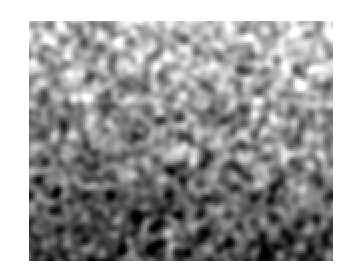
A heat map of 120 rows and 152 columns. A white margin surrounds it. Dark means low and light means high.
The field climbs toward the top. The field is mottled with small blotches. No lone cell stands out from its neighbours. No regular stripes run through it.
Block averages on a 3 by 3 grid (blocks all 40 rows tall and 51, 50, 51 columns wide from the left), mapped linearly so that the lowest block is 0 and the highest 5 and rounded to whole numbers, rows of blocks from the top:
455
233
000
